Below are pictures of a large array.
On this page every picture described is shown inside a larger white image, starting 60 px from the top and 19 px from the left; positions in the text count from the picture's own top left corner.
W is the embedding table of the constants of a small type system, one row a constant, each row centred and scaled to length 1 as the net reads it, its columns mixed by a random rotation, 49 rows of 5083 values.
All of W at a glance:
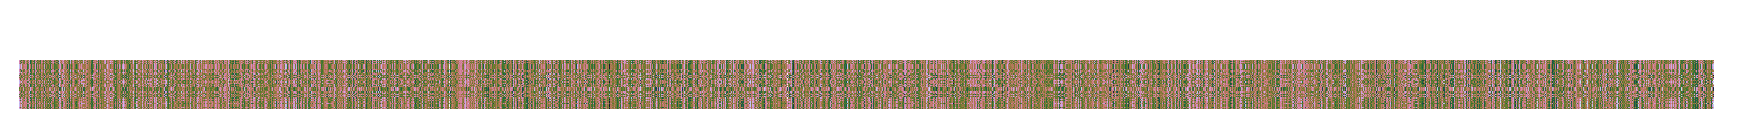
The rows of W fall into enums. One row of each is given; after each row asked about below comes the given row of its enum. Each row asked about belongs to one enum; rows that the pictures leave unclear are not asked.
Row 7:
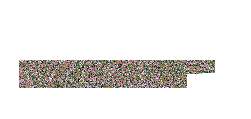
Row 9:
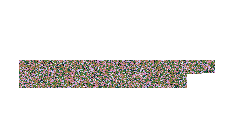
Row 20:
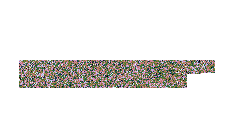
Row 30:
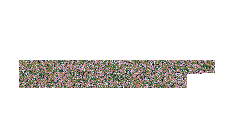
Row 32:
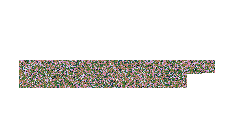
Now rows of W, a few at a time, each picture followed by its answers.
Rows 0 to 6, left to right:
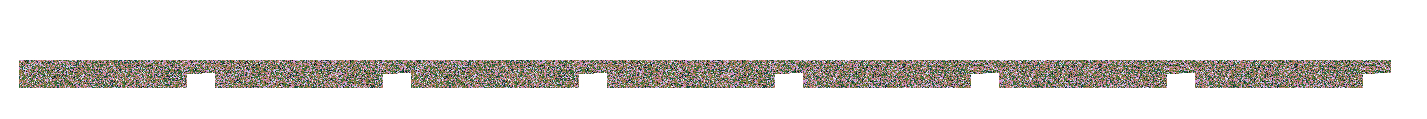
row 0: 32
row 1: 9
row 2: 32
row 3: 9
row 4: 7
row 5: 7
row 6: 7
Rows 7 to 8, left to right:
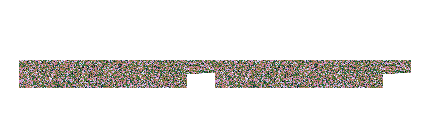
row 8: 7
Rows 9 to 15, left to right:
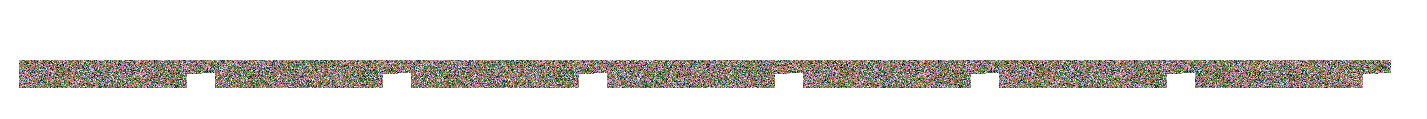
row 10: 32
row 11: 32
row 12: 7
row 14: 9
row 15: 30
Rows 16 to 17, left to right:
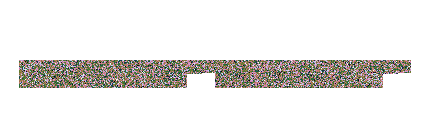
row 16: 32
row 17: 30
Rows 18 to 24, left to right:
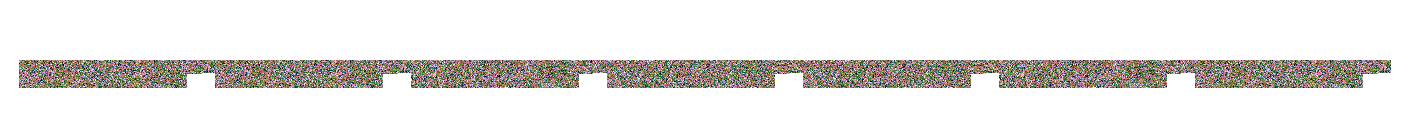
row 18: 9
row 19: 9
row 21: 7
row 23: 20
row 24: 9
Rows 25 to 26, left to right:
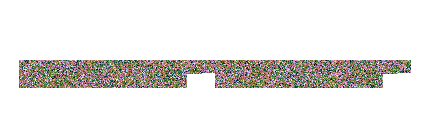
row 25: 32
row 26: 9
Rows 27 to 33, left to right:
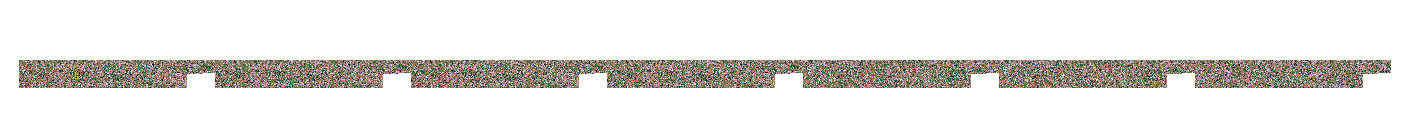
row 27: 30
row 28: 30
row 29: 30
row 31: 32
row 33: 9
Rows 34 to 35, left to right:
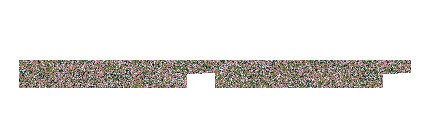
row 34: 30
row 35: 32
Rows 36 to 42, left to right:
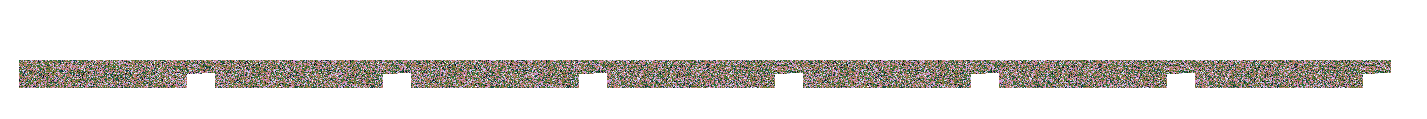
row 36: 30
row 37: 9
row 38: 9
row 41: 7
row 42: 7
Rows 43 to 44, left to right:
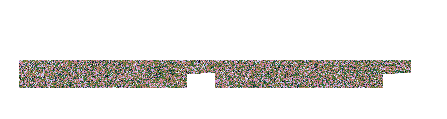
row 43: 20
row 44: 7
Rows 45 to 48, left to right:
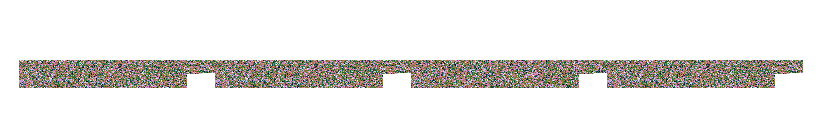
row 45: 7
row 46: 7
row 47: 9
